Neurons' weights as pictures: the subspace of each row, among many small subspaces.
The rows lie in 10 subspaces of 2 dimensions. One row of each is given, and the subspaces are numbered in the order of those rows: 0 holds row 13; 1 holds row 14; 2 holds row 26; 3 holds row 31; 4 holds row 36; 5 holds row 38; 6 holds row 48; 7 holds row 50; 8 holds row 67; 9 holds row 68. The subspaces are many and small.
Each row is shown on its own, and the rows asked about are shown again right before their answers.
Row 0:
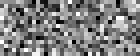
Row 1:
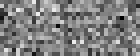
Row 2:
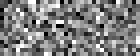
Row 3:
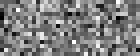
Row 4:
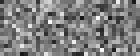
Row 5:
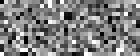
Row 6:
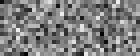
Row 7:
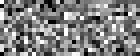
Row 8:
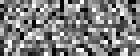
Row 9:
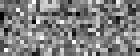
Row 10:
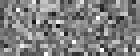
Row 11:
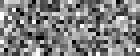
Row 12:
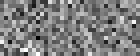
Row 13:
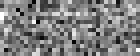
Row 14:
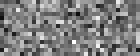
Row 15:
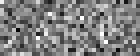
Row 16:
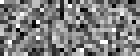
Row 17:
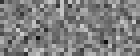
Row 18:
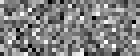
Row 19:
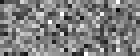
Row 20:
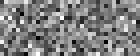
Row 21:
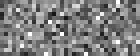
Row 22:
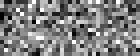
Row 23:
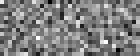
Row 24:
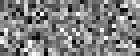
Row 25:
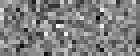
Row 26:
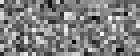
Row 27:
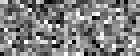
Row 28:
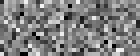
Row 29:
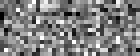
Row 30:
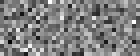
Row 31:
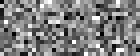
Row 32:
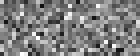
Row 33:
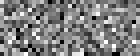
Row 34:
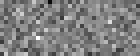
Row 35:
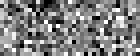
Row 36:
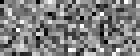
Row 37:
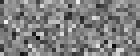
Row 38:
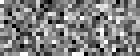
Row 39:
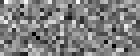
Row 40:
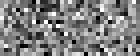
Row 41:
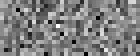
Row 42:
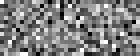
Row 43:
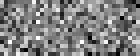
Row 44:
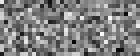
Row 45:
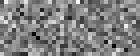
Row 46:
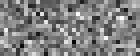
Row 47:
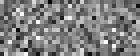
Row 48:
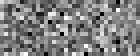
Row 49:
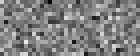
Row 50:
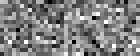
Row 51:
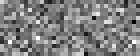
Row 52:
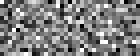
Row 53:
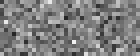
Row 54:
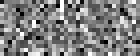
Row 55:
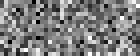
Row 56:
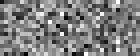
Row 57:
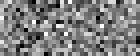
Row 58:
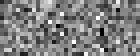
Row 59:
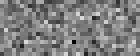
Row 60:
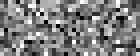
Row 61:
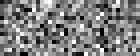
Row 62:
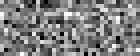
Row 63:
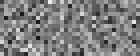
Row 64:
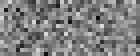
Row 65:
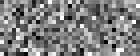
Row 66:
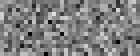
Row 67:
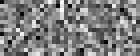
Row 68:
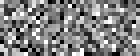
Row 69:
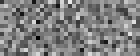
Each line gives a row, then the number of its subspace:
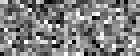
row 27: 7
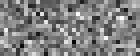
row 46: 7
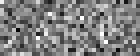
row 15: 4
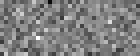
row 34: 3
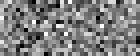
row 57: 4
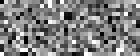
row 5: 2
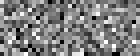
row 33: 9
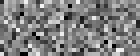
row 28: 1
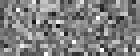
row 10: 5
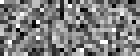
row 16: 6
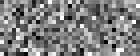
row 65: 3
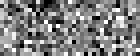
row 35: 9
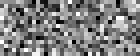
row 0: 3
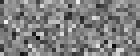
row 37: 1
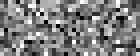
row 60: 7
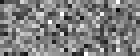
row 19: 6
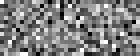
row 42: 5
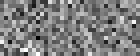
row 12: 9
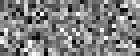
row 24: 7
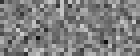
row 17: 8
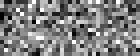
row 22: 0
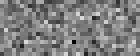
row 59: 7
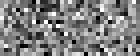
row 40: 5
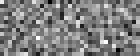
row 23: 5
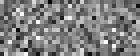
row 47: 3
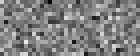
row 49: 3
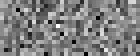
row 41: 8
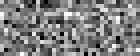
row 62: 0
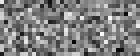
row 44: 2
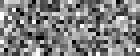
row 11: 1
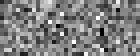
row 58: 8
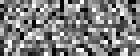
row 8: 6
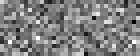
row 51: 7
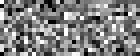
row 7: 2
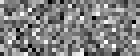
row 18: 9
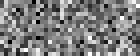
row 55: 2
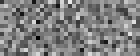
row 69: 5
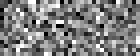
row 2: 4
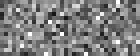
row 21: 6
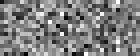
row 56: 6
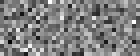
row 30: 9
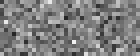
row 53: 3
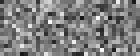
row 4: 5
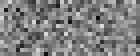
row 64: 4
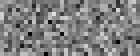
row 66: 6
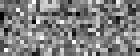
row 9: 0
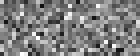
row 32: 1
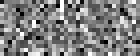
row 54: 8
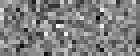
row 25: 4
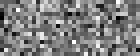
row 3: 1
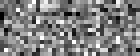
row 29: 0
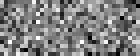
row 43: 2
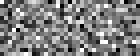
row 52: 4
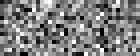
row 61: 8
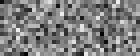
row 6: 8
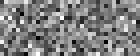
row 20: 1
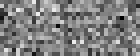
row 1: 2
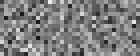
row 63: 9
